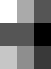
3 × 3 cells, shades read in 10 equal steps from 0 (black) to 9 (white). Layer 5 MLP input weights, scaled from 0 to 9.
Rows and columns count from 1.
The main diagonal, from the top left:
9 3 2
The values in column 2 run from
3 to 6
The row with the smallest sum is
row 2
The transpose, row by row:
9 3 7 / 6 3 5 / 3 0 2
